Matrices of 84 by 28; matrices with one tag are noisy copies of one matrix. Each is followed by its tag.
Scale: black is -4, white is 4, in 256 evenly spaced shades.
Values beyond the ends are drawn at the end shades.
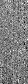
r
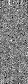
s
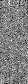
s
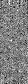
s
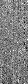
r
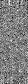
s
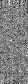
s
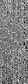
r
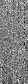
r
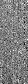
r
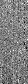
r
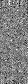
s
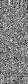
s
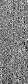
r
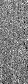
r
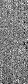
r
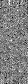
s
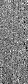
r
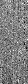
r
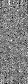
s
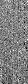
r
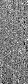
r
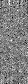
s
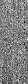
r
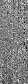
r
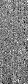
r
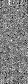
s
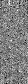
s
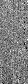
r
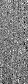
r
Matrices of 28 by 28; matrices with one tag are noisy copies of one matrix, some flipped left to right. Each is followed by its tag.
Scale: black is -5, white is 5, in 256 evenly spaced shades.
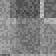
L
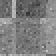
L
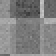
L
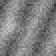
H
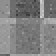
L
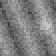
H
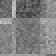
L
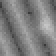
H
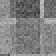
L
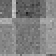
L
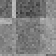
L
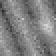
H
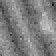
H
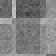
L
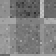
L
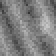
H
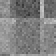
L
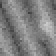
H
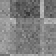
L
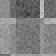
L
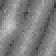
H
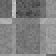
L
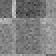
L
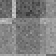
L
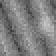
H
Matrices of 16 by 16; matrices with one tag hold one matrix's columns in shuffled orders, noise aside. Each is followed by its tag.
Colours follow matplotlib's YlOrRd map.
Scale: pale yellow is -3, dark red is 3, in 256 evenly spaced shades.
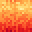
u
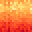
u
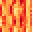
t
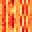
t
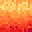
u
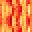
t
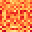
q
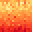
u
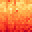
u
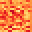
q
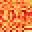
q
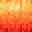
u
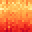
u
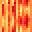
t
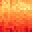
u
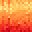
u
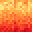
u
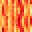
t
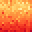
u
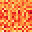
q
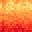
u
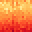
u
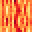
t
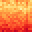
u
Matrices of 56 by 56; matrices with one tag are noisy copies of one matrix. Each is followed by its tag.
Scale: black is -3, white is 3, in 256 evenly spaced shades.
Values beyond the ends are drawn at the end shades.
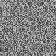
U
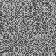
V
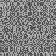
U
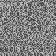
U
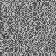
V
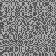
V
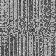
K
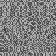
U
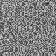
V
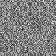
U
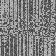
K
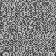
V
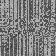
K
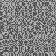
V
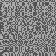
V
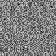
U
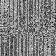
K
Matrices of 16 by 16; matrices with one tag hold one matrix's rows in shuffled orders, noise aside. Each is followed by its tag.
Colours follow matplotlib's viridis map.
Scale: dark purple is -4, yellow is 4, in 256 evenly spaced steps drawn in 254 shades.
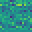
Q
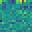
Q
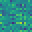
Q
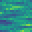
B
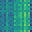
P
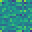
Q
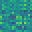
Q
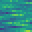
B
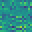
Q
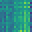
P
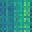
P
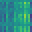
P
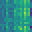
P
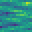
B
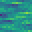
B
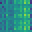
P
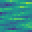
B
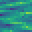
B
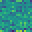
Q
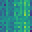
P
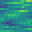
B
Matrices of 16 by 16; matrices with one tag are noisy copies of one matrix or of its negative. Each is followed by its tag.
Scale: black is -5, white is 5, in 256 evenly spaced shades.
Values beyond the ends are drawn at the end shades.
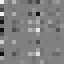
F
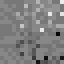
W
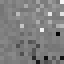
W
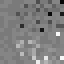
W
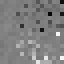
W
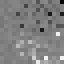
W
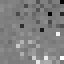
W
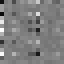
F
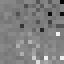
W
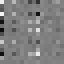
F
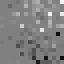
W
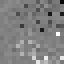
W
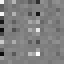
F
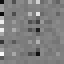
F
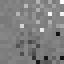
W
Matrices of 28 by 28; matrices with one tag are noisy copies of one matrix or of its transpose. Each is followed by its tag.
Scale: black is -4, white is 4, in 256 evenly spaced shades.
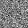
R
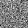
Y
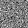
Y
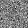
R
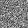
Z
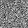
Z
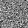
Y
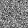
R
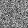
R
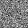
R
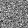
Y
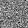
Y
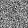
R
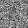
R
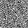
Z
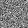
Z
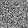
Z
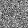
R
